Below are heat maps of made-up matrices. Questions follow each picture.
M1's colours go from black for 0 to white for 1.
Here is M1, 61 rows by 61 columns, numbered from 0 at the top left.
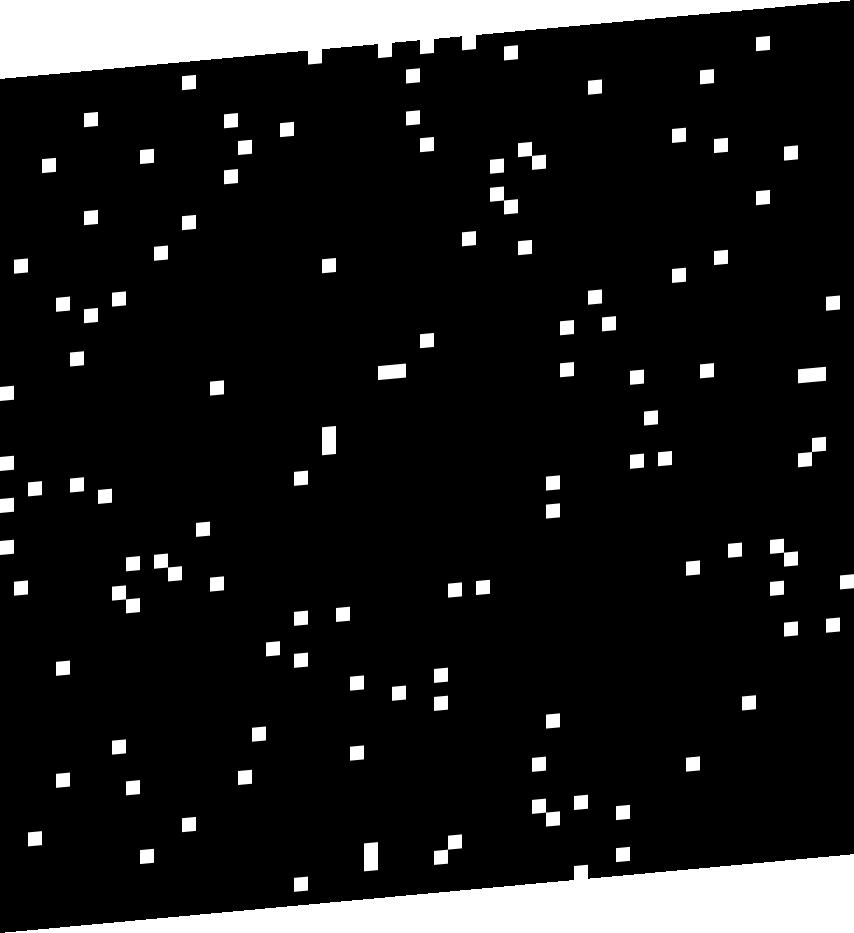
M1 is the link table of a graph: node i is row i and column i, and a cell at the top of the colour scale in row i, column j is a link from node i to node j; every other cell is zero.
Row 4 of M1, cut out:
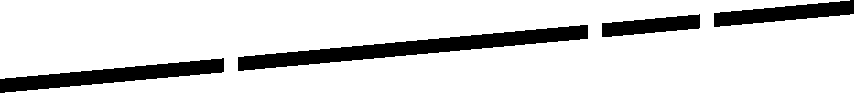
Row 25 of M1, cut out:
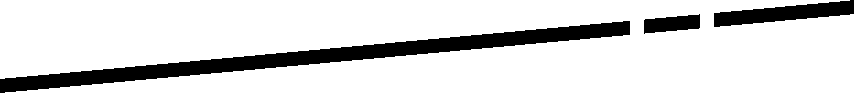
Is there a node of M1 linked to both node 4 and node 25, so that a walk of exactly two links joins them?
yes
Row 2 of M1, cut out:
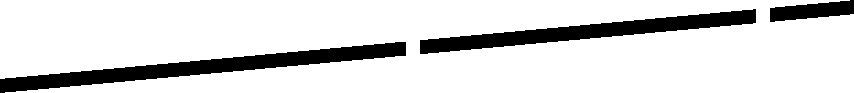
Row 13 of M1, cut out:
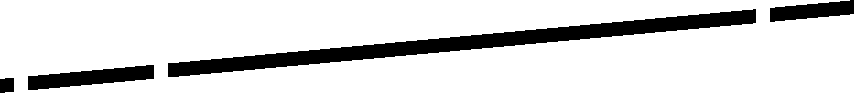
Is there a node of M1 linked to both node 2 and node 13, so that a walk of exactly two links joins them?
yes
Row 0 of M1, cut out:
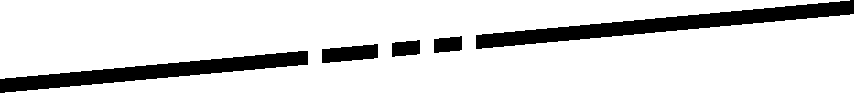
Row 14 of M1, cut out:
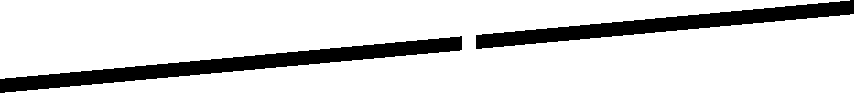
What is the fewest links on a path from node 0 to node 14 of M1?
2
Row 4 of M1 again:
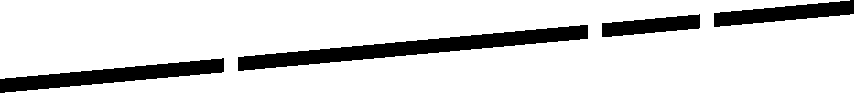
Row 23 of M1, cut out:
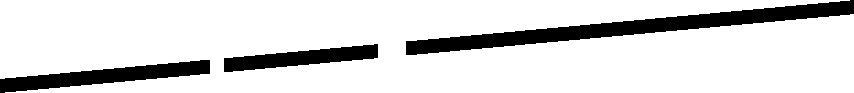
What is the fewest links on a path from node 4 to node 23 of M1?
5
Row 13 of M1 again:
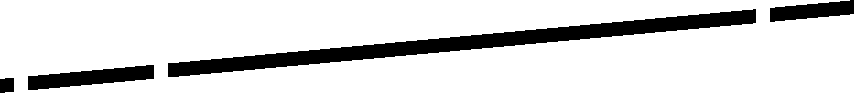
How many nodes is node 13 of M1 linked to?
3
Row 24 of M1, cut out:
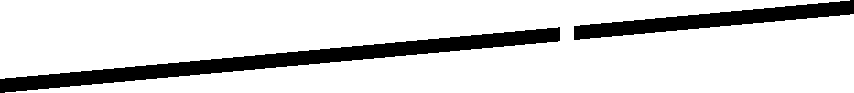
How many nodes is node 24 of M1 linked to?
1
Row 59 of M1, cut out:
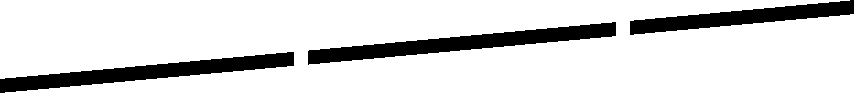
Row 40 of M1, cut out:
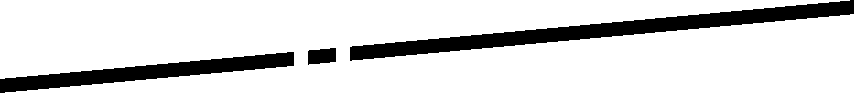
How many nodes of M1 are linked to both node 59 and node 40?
1
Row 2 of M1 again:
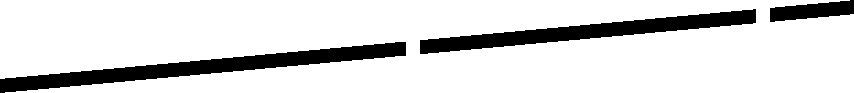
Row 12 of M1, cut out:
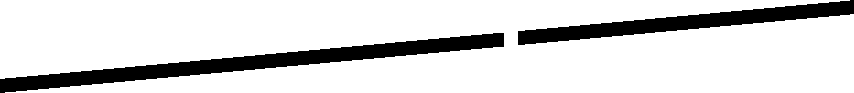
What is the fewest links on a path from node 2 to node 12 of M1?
5
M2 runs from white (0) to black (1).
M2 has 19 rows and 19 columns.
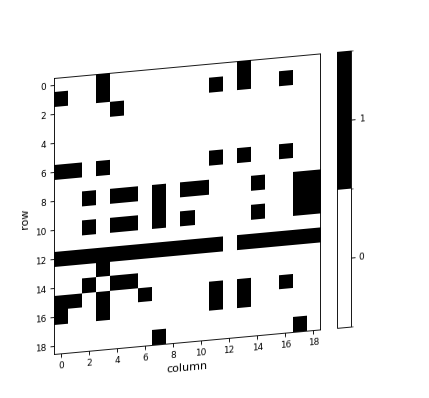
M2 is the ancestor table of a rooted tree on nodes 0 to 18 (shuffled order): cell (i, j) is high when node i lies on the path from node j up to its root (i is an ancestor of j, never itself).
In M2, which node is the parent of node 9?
10
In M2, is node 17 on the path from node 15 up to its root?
no
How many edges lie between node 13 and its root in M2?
6
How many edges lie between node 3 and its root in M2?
7
